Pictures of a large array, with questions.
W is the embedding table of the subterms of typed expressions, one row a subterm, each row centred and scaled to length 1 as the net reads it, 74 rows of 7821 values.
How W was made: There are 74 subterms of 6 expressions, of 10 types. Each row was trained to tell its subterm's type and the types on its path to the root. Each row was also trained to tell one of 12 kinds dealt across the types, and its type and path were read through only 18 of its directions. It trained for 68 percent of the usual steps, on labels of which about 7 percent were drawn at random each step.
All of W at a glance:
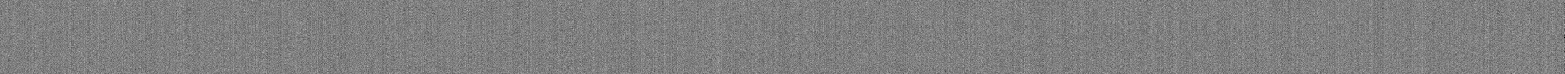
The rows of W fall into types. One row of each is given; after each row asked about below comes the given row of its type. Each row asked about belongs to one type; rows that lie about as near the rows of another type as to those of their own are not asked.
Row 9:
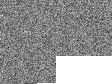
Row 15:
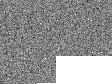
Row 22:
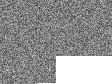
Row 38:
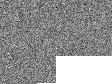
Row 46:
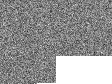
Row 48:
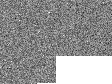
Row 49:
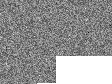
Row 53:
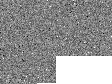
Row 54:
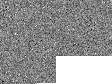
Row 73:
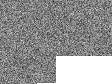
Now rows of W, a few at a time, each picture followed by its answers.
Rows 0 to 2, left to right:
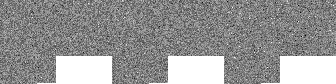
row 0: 48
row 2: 54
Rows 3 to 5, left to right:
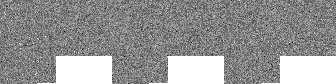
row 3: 46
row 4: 46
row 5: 22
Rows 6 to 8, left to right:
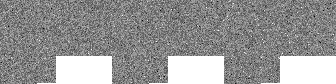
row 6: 15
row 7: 38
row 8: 46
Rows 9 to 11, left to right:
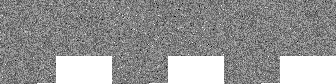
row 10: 54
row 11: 22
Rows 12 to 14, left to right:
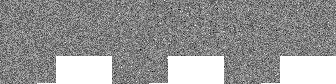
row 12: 48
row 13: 54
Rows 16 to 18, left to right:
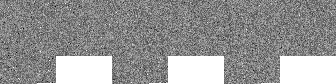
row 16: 54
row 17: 48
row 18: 15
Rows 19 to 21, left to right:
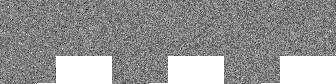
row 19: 38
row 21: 49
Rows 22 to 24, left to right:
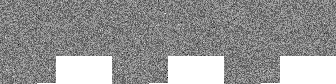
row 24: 53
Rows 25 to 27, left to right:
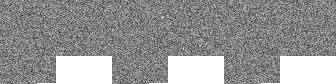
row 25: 48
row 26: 9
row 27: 48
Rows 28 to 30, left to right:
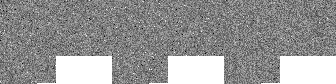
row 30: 22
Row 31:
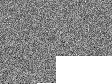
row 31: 22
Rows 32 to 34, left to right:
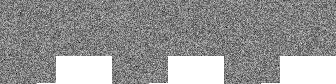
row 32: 46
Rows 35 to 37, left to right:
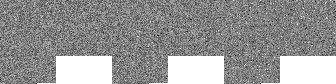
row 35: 38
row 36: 9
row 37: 73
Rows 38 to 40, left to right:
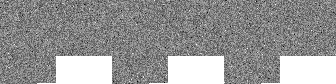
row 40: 49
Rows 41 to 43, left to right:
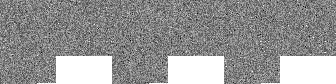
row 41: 49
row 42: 9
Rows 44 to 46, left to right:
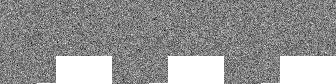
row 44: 46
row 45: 9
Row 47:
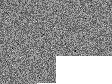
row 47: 48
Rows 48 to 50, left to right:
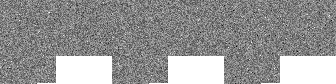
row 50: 38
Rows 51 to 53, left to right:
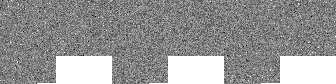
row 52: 22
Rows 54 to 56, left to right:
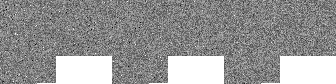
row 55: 54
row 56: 15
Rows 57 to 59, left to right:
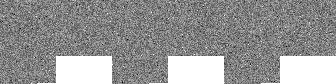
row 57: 22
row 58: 48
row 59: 53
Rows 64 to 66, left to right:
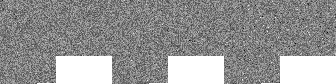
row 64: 49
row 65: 9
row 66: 38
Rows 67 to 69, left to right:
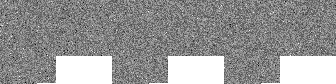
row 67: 46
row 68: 49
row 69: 49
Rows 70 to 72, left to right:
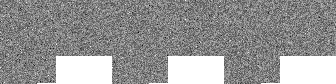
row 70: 22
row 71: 53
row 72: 46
